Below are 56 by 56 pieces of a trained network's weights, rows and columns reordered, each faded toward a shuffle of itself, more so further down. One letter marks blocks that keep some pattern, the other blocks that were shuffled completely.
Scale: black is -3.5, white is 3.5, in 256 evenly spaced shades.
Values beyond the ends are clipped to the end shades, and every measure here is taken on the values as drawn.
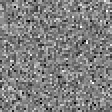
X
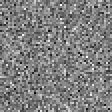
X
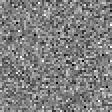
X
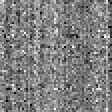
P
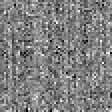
P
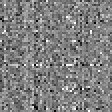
P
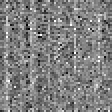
P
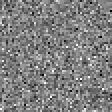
X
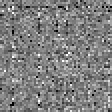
P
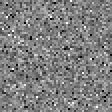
X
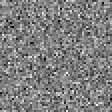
X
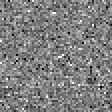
X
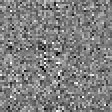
P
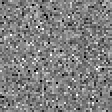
X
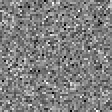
X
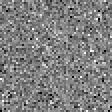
X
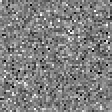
X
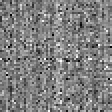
P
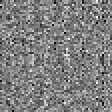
P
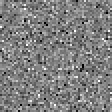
X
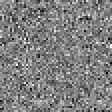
P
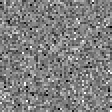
X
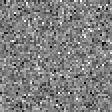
X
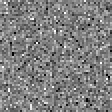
X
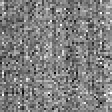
P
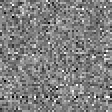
P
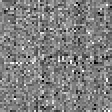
P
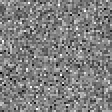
X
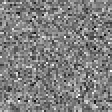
P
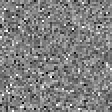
X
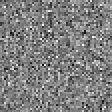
P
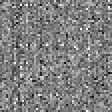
P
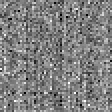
P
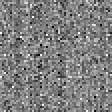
P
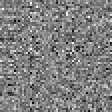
P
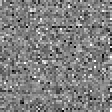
P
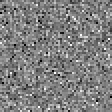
X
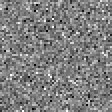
X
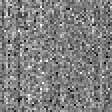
P
